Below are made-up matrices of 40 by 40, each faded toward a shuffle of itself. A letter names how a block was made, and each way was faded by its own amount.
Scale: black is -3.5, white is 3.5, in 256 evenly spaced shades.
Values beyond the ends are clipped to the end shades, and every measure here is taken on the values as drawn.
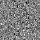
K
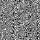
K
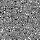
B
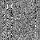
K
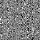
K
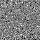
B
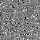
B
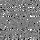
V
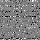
V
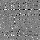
V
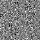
K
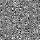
K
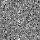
K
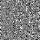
K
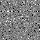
B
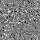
B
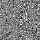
K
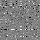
V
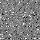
B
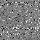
B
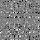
V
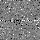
B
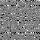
V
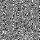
K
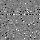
B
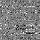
V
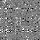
V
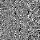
K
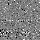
B
